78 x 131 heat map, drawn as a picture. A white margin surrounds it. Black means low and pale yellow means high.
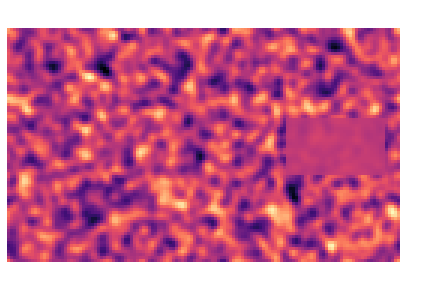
Seam: none. Mirror symmetry: none. Grain: blotchy. Calmest part: middle right. Average level on the scale: 50%. Stripes: none. Histogram: bell-shaped. Odd patch: calmer, in the middle right.
